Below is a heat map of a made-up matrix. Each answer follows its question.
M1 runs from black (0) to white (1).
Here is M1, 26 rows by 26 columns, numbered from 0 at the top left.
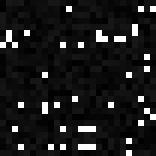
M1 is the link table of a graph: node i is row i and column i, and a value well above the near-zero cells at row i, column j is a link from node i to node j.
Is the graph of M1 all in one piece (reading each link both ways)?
yes
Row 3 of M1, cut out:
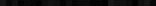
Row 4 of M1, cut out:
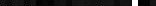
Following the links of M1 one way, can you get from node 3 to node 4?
no
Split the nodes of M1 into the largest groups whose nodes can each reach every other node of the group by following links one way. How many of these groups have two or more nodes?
0
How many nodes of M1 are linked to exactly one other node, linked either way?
2
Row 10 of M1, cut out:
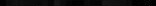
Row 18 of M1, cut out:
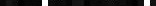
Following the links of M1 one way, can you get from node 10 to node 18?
no
